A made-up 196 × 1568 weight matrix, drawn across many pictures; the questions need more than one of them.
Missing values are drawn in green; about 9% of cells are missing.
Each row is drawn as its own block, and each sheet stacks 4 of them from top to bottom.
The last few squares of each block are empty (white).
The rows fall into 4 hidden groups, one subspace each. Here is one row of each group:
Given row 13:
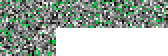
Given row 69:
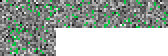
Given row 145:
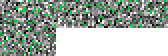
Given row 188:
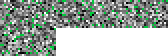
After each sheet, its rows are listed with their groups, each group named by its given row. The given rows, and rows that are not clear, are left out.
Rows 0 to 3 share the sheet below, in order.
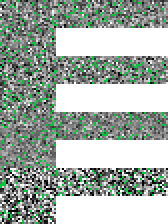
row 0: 145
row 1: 145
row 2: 13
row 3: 188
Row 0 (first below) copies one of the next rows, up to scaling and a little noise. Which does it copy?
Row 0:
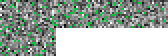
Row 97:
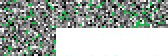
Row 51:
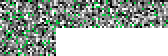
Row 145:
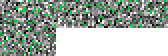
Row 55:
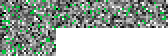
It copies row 51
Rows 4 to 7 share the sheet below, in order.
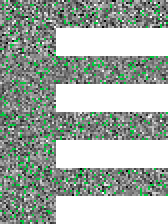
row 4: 188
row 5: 145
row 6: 145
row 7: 145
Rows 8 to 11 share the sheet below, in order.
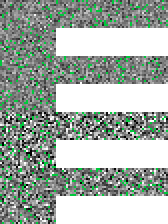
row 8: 69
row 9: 13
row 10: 188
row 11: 188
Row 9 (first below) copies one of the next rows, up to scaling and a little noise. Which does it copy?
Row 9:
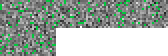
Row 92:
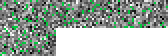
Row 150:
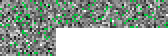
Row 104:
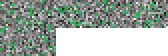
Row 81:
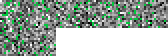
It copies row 104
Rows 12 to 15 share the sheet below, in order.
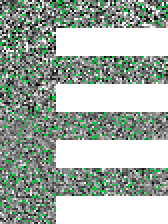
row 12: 145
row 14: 188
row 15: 145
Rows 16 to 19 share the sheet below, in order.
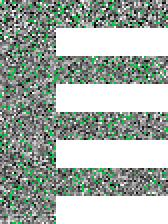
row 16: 13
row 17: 13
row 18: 69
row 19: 145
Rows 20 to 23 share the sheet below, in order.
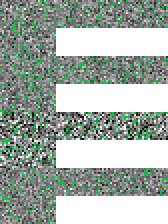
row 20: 188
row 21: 188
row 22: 13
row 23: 145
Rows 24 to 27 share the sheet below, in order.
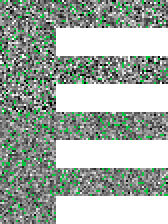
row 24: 188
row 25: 69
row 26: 188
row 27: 13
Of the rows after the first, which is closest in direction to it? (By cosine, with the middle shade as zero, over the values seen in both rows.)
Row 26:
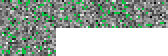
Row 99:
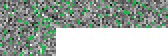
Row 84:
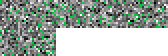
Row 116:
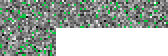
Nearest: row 84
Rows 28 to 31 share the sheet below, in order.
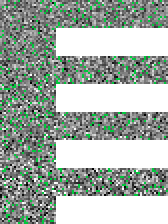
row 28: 13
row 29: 145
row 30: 69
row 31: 145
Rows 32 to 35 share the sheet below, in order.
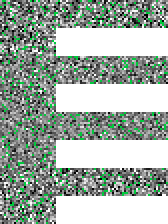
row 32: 13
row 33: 13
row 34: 188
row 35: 13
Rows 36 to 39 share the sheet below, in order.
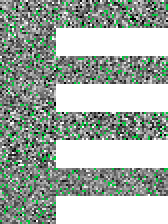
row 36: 145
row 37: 69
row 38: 188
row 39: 145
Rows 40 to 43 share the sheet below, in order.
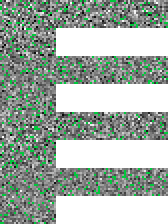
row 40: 145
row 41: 188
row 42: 13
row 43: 69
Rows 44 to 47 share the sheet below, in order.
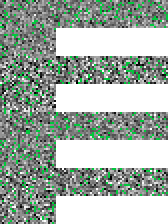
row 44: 69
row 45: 145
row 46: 188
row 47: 188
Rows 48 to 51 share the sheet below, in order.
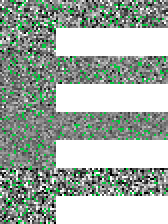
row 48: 145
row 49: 145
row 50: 69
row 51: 145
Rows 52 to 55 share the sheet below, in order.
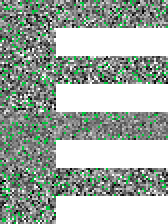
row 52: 69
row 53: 188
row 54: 69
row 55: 145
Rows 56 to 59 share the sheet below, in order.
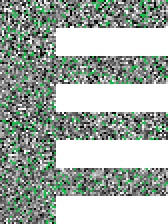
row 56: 188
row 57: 188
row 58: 188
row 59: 13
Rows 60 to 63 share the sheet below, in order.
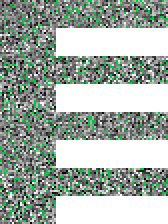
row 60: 145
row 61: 145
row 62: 69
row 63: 13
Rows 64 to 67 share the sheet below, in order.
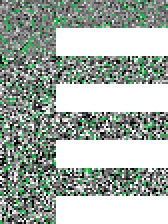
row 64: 13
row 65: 69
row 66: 13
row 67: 145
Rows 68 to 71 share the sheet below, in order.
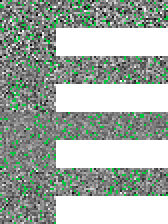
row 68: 13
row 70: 13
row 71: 69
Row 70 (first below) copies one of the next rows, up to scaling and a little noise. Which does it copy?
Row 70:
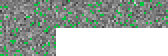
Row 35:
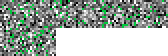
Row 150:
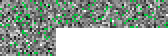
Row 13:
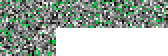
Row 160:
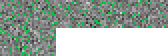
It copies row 35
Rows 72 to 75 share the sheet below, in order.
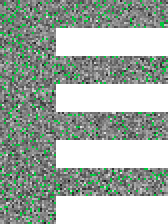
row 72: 145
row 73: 145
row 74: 188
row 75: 13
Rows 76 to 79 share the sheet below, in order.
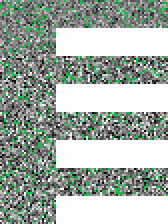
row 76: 69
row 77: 145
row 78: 13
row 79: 13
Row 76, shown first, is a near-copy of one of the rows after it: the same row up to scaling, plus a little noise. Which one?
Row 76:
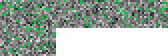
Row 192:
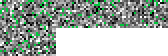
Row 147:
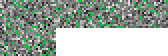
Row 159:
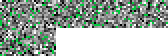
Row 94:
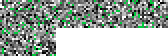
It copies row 192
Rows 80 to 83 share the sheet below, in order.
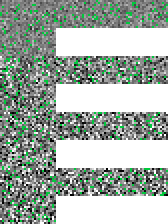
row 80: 13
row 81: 13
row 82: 188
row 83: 188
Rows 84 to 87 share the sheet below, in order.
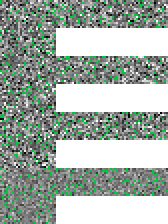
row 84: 188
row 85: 145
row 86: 69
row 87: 13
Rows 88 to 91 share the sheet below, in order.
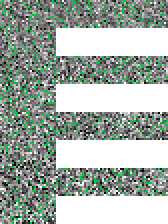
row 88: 188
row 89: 13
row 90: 69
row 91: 145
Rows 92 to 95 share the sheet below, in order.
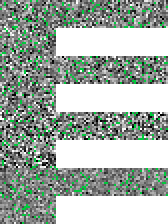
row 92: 13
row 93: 188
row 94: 69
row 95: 13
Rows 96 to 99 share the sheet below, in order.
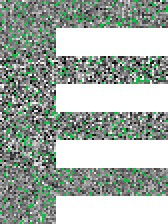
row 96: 69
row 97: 145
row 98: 69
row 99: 13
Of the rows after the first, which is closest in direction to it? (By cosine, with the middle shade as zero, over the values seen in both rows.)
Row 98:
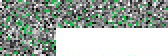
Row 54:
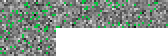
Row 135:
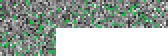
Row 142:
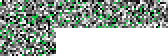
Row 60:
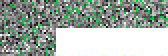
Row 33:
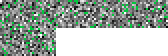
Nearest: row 142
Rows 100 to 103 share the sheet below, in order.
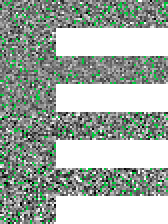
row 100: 145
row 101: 13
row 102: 13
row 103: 13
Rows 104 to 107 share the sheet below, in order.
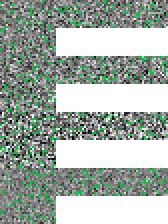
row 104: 13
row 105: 13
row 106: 13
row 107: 188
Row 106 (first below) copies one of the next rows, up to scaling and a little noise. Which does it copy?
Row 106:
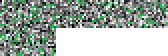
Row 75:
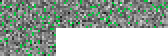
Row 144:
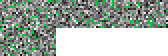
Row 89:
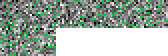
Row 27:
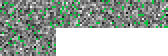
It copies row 75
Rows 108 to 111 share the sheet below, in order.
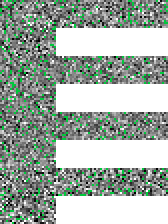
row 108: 69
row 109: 188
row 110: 145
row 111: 69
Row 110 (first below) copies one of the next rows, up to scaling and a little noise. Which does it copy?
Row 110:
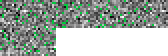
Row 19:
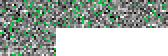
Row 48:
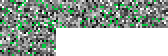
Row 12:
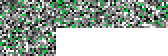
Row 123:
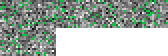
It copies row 19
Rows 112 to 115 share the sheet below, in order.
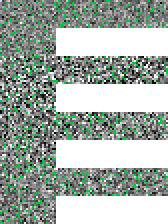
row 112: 69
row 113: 145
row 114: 13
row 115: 188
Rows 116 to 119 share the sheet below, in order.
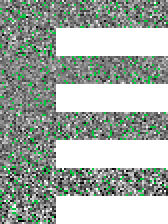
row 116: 188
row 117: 145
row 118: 13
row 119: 188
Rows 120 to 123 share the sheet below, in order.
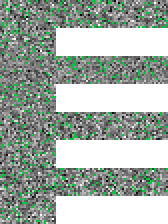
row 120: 188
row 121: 69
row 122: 188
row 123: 145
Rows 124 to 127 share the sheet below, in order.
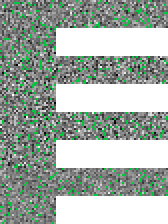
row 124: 188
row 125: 69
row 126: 145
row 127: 13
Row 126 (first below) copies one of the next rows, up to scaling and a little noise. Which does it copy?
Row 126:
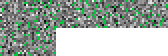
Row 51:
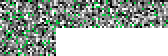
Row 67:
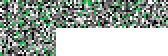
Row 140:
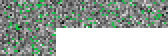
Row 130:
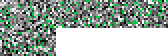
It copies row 67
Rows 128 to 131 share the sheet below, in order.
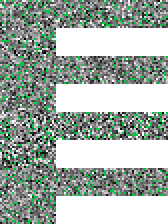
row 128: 69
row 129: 188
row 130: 145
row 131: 13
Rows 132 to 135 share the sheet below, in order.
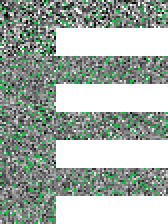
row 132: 13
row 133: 69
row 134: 145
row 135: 13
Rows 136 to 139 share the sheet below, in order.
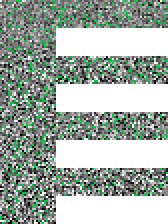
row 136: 69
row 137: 188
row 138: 69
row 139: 145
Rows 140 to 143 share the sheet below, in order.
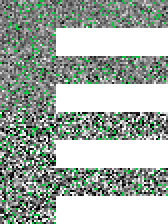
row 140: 145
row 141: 188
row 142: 69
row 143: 69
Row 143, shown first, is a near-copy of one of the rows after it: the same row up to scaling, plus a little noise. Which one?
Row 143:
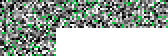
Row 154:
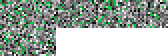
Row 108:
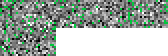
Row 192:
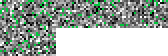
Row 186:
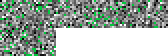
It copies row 108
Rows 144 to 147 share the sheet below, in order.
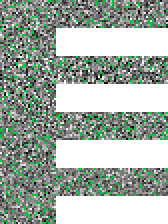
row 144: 13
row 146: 188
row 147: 69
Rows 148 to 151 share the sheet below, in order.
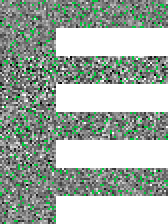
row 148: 145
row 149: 145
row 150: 13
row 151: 188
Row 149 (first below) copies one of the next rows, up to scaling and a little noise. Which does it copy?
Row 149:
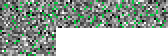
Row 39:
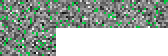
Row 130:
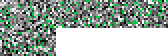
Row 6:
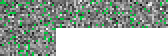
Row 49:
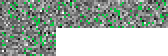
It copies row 49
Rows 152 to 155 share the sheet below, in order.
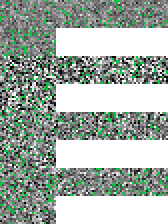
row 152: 188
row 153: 188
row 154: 69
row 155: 69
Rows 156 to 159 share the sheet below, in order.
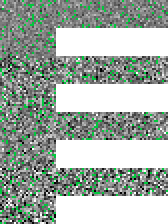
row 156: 145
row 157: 145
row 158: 13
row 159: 69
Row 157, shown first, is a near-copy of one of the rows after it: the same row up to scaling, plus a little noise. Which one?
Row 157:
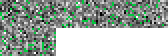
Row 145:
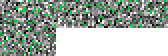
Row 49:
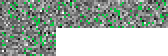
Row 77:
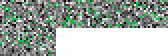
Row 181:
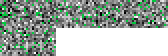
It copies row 181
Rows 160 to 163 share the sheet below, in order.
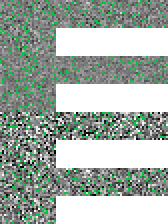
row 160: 13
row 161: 145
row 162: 69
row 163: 13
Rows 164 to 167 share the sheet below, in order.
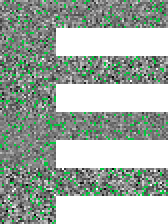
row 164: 145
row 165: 13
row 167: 188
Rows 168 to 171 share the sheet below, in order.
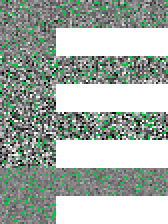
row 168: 13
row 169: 69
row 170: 188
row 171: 188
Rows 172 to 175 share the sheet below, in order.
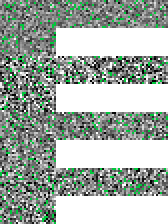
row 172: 188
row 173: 188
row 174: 188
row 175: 69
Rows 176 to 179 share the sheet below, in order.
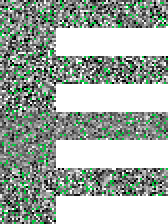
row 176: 188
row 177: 188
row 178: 13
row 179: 188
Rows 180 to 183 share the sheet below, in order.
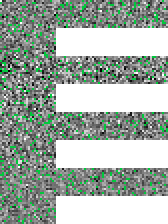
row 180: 69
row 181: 145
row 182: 13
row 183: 188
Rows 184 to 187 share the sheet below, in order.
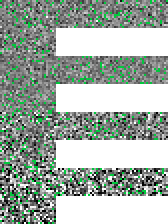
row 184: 145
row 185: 145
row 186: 69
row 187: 188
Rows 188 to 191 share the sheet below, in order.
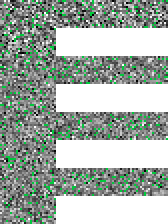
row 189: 145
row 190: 69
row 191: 69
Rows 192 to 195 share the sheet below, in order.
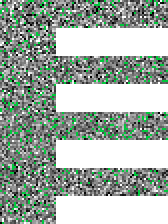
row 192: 69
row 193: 145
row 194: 69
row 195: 145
